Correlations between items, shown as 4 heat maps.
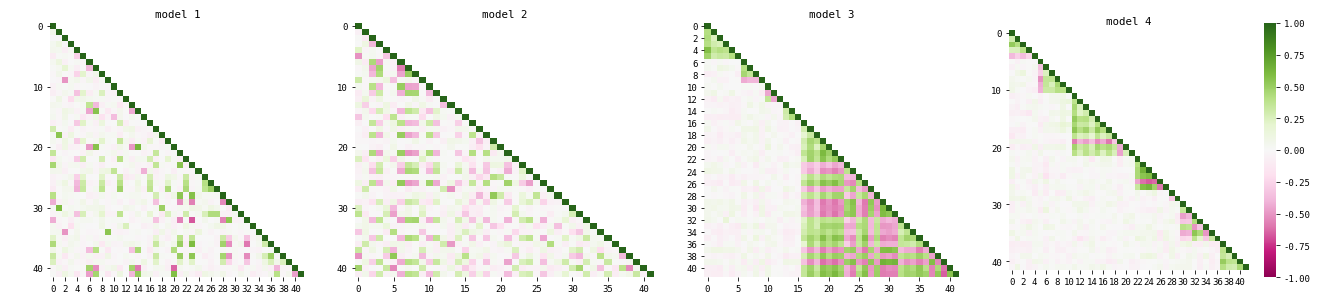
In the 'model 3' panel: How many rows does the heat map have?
42
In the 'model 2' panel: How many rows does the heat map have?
42
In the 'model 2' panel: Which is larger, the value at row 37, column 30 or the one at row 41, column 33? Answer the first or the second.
the first
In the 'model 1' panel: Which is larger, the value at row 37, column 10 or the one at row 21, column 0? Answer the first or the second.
the second
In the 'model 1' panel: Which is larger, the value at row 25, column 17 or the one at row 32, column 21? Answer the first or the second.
the first
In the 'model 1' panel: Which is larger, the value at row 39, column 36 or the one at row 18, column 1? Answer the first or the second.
the second
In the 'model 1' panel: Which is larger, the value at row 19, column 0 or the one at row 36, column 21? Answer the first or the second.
the second
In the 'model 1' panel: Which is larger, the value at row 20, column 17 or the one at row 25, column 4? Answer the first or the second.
the first
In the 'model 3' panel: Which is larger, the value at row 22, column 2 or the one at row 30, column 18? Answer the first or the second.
the first
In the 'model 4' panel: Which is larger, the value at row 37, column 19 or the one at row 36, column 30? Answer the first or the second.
the first
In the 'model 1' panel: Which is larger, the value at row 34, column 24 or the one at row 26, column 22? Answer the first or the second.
the second
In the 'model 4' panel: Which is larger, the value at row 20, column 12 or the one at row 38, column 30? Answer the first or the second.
the first
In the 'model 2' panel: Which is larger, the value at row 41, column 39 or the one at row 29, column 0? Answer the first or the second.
the first
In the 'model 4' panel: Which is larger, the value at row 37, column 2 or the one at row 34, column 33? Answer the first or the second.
the first
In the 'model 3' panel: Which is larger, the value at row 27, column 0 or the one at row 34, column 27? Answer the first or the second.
the first
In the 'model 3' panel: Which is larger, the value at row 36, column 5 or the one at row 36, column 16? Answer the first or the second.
the second
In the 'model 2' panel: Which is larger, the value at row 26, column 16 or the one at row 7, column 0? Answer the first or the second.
the first
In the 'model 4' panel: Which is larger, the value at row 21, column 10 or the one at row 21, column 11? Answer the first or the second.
the second
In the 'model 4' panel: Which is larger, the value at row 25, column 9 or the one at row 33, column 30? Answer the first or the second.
the first
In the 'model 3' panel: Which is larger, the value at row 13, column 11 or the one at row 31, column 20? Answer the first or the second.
the first
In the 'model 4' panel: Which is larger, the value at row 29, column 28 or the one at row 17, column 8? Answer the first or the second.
the second
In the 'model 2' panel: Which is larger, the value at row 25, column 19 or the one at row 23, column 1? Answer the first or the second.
the first
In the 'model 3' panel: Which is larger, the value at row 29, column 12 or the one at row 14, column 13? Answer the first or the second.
the second
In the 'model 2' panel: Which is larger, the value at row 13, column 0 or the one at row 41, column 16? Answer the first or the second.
the first
